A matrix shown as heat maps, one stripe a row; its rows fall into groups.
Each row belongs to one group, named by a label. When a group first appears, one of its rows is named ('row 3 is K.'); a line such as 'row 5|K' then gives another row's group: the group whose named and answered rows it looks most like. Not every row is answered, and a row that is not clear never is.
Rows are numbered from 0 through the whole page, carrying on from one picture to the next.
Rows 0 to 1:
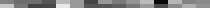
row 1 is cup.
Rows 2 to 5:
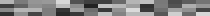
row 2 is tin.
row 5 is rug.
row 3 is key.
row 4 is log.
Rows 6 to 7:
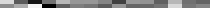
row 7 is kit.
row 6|cup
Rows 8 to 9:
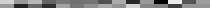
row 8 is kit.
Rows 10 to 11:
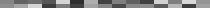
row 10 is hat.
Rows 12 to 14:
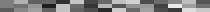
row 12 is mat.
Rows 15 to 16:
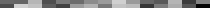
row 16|log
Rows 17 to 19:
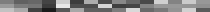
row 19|mat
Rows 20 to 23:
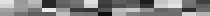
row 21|kit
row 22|tin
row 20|kit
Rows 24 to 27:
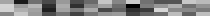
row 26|kit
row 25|kit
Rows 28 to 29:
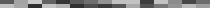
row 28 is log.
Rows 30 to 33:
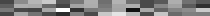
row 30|log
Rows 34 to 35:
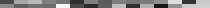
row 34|rug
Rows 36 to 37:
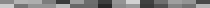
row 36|log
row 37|tin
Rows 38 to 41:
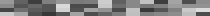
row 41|mat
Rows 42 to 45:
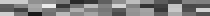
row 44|rug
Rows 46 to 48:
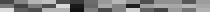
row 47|hat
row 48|tin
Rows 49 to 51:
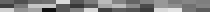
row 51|kit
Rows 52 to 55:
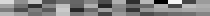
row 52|kit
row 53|hat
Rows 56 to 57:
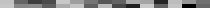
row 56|cup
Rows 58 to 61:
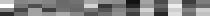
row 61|rug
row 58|kit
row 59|kit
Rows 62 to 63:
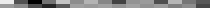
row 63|mat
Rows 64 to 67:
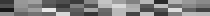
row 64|rug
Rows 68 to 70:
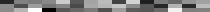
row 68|key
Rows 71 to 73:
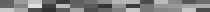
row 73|mat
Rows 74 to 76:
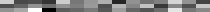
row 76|kit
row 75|rug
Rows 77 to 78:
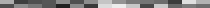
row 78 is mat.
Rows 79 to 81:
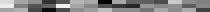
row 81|mat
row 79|kit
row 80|cup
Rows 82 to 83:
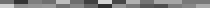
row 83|tin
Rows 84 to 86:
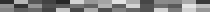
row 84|mat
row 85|key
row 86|hat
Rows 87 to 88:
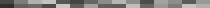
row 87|log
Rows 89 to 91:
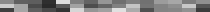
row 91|mat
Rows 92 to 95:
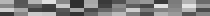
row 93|hat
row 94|mat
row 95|log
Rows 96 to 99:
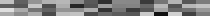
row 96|tin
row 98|kit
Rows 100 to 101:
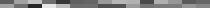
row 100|log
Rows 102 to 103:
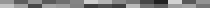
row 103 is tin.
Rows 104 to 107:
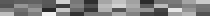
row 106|cup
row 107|tin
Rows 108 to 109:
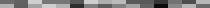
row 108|rug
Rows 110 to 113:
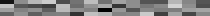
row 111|cup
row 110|log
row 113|rug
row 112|hat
